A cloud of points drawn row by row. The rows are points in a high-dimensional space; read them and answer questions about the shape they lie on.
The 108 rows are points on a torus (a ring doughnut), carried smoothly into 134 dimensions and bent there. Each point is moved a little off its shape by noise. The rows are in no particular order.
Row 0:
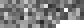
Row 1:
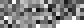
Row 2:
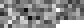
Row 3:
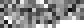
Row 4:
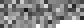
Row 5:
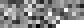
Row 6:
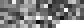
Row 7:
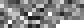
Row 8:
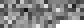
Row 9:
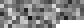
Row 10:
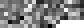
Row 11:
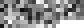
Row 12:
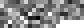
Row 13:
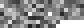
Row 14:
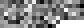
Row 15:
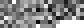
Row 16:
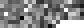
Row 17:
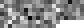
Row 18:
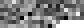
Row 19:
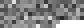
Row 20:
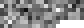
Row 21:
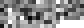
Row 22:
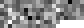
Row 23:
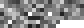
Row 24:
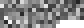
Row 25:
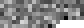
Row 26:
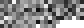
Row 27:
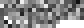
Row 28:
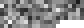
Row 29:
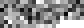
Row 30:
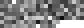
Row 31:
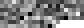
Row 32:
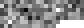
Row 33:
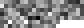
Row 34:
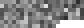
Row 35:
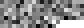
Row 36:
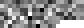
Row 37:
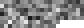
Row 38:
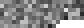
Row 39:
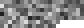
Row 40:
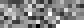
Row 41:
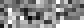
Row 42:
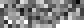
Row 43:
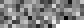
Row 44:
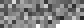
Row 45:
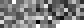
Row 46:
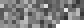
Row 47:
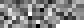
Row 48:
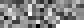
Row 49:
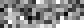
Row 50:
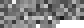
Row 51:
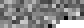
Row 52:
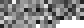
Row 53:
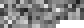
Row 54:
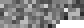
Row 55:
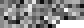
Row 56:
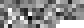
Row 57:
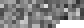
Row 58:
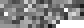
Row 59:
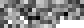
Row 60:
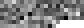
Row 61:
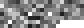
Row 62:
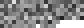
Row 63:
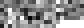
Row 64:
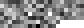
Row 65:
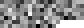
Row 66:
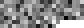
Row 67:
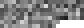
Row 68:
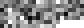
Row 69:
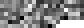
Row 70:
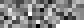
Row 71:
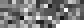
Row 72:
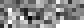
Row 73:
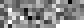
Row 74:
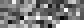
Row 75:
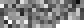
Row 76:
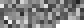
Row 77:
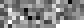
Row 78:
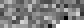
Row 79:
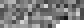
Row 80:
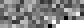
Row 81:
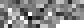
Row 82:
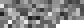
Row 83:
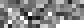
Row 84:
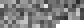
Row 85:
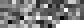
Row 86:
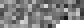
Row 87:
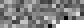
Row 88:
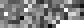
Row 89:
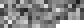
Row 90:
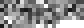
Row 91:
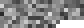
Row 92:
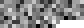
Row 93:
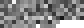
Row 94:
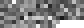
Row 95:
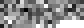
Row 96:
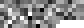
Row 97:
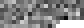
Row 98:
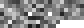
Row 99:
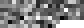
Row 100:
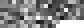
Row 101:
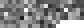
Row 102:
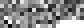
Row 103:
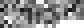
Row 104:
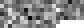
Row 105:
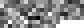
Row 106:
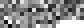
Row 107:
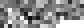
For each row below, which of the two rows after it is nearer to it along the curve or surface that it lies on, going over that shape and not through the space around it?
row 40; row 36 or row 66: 36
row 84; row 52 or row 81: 52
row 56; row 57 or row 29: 29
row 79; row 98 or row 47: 98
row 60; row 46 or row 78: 78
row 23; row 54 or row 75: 54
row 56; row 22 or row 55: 22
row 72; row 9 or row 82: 9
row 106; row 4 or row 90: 90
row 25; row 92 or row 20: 92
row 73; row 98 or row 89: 89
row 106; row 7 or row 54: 54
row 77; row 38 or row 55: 38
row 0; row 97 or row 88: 88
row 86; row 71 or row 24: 24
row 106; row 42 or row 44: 42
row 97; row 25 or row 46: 25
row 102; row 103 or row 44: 103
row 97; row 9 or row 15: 9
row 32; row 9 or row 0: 9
